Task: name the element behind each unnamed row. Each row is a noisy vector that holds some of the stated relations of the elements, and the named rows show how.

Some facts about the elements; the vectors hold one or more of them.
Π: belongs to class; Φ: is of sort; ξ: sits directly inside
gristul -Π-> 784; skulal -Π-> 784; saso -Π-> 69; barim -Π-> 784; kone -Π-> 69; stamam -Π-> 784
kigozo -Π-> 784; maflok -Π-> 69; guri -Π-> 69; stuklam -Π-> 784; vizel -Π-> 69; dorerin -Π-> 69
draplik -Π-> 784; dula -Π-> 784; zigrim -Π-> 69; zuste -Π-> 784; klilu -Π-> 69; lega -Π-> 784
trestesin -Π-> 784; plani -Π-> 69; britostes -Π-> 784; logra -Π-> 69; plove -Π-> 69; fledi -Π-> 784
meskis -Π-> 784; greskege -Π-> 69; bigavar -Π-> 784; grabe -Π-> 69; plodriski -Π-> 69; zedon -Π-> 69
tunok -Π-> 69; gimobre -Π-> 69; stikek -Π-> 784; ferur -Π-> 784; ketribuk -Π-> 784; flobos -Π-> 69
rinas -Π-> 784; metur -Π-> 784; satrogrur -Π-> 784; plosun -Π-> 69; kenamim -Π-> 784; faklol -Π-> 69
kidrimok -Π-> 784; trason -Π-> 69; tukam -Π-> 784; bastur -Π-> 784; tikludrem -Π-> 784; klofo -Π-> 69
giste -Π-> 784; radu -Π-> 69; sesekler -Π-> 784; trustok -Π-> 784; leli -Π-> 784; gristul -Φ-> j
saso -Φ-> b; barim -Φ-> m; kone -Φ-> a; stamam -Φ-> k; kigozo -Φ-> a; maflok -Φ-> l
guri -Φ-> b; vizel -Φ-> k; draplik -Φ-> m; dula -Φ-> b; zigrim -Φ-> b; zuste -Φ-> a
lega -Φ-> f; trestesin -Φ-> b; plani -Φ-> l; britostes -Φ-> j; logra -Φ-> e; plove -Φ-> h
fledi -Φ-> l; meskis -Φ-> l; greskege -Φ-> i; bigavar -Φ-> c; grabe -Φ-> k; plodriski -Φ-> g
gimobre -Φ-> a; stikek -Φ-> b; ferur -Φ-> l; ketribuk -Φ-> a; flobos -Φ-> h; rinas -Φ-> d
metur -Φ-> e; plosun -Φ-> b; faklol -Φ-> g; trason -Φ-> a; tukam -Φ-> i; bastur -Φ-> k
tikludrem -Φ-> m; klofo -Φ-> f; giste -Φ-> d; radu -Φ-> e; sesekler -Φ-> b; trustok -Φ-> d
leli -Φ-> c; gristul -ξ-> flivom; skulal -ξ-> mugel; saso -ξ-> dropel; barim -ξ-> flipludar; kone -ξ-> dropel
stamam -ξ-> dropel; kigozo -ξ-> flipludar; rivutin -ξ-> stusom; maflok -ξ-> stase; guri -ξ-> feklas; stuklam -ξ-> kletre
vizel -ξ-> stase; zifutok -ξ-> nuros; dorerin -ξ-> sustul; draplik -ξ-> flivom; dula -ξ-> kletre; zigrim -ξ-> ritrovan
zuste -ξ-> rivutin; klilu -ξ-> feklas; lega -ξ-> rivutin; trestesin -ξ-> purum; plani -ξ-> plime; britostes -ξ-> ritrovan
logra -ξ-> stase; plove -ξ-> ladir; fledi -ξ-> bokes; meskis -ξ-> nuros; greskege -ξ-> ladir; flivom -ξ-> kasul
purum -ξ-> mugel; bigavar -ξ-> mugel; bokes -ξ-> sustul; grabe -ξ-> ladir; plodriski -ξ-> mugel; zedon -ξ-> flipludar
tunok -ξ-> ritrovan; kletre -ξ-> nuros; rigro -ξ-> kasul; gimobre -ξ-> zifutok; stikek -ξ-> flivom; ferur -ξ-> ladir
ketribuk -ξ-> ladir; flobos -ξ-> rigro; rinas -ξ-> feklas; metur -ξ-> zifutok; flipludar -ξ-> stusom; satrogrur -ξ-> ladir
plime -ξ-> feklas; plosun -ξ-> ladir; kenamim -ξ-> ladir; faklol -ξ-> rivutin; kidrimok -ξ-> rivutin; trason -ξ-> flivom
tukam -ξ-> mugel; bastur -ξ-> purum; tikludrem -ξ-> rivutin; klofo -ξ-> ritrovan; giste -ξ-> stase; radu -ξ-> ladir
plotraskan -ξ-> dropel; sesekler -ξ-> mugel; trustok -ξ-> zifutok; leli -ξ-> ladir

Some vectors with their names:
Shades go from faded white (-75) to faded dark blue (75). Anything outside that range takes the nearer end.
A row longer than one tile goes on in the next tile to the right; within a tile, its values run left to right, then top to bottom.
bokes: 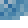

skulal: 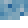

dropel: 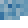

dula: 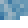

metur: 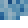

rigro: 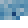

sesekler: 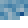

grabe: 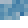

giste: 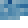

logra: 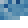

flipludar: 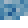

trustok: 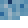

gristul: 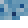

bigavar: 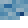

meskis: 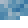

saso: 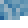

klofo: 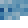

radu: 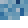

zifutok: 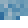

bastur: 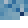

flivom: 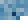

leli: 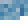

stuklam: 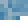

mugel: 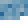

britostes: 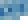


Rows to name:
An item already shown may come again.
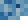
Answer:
kone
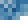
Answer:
fledi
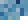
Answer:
radu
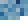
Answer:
radu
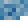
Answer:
flipludar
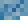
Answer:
rivutin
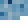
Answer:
trustok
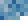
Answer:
stamam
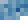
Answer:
vizel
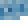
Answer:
britostes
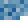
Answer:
zedon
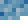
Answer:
rinas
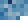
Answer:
gimobre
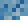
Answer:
kidrimok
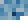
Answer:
stikek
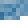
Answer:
stusom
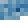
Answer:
vizel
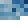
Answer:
plani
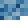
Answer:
lega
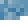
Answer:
zigrim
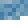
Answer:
stusom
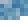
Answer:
ferur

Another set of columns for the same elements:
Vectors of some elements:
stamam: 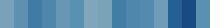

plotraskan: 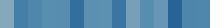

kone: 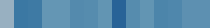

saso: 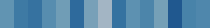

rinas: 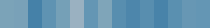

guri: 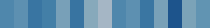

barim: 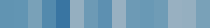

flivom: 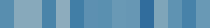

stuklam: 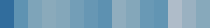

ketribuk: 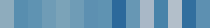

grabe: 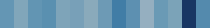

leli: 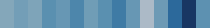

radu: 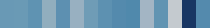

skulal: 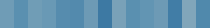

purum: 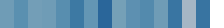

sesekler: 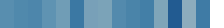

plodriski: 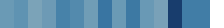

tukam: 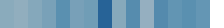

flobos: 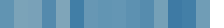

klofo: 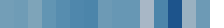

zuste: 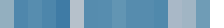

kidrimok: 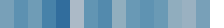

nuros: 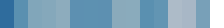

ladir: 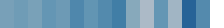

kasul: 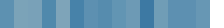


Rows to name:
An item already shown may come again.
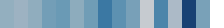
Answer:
greskege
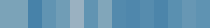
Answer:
rinas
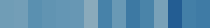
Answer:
bastur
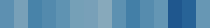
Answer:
vizel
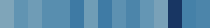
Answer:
bigavar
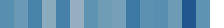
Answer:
logra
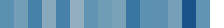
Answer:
logra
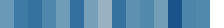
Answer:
saso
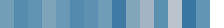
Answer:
ferur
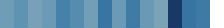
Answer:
plodriski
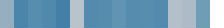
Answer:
zuste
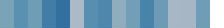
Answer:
rivutin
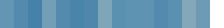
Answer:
maflok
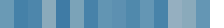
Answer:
britostes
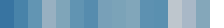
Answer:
meskis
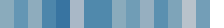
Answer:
lega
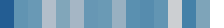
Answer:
metur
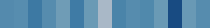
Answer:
zigrim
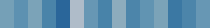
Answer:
faklol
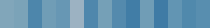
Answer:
giste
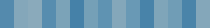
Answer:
draplik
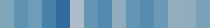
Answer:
kidrimok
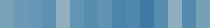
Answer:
trason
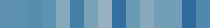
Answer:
plosun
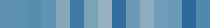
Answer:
plosun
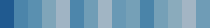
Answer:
dula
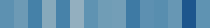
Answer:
logra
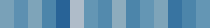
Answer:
faklol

